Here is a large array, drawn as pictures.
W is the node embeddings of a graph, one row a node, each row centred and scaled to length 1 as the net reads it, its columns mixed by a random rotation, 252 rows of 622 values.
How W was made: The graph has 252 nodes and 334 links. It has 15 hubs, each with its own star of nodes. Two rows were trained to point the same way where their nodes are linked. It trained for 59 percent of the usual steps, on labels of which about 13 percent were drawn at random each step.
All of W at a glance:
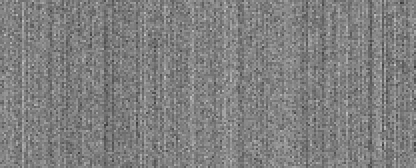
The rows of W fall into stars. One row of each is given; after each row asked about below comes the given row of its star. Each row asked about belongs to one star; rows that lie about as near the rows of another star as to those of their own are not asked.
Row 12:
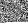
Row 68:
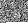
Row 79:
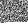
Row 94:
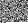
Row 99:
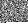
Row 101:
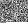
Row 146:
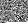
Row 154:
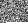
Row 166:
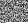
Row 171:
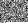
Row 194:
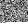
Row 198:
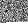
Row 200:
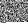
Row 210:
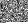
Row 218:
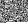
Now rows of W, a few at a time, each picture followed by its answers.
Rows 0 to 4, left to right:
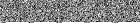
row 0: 146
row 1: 99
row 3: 194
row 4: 194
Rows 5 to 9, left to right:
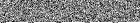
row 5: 12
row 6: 146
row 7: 79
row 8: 154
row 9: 166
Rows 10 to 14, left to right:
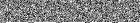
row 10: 194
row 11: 146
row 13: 200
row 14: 146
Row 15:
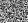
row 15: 194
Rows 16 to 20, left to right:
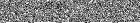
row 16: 200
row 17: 218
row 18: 101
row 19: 200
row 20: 210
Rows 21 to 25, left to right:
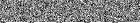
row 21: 79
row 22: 99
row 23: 154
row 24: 154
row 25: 210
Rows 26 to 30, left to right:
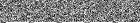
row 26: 94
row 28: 101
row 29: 194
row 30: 101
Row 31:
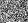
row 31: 198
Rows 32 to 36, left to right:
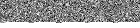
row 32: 101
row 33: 94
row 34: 99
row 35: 154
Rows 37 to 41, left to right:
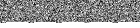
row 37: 166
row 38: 154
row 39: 198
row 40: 154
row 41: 146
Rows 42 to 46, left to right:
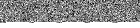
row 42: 198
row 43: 101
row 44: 198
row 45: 166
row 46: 68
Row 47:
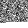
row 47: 210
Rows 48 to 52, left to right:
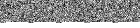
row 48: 101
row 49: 210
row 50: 198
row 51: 210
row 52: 210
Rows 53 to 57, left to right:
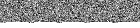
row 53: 210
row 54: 194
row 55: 200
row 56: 194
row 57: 210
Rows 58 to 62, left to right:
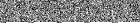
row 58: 154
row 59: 68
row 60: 210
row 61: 171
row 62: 198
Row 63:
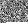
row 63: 210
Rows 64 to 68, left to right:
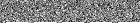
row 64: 99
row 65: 68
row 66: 194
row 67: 99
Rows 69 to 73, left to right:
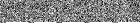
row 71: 171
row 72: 218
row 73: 198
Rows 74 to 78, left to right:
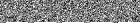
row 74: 146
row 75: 146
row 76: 68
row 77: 194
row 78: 146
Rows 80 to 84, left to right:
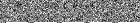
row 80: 99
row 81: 99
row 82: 94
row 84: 218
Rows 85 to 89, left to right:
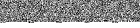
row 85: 94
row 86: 166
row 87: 79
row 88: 218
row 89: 198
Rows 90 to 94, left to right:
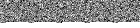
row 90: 12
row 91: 166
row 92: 99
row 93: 154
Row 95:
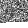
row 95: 154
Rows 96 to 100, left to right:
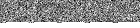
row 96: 171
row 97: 194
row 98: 101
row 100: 166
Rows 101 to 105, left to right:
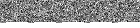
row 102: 99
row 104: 101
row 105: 154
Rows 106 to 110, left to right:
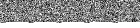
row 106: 12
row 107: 218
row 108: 68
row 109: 198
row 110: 101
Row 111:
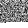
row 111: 99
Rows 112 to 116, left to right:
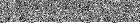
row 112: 154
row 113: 68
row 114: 68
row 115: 146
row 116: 200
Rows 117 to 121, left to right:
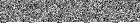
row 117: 166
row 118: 101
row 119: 200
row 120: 146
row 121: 68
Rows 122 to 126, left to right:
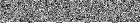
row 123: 210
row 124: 146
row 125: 12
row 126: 12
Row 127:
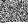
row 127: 79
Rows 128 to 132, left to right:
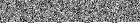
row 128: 154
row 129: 194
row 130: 79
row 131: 94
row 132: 198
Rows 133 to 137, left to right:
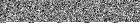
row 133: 99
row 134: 99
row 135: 101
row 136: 79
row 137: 12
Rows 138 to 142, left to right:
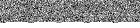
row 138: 79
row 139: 79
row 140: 94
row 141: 68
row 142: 166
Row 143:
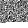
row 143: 146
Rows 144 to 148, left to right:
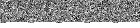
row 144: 94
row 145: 101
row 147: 194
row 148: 200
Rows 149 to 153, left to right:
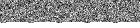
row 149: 171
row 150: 210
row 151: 101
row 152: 79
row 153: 218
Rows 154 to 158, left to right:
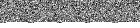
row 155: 12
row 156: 79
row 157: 200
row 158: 200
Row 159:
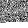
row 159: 146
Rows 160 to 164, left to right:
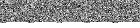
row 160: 101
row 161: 210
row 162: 99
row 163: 12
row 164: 171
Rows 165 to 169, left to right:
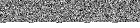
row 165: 171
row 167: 12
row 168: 101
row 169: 12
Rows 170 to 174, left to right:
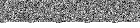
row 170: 218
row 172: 12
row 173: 194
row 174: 210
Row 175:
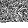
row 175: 166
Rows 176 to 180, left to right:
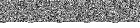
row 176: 79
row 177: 146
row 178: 94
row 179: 79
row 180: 94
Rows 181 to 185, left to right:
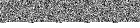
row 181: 200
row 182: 146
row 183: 198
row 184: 79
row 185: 79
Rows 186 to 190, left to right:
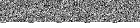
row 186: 171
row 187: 94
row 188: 218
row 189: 99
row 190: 194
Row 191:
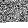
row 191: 101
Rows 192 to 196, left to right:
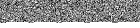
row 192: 154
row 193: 194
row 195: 94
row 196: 79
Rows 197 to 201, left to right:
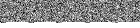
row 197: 79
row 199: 166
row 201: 146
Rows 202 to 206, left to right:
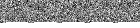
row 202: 218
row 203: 200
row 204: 210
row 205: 171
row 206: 200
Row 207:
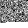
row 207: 101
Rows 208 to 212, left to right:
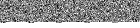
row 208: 68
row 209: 166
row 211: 99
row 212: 94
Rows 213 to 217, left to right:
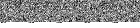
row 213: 99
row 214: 99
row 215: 146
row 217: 146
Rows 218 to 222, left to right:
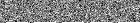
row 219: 12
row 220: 12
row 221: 99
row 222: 101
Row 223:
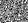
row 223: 79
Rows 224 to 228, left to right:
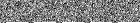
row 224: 99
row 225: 94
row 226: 198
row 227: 94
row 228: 171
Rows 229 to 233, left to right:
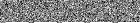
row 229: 101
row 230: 200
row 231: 166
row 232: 101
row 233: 194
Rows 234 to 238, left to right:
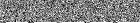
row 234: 198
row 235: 198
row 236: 200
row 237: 166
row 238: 94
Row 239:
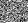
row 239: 68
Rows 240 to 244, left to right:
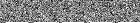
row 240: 200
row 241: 12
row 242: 68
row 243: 198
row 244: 68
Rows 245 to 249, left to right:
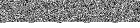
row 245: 68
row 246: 99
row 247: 94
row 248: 171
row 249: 154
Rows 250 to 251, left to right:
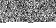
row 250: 198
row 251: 194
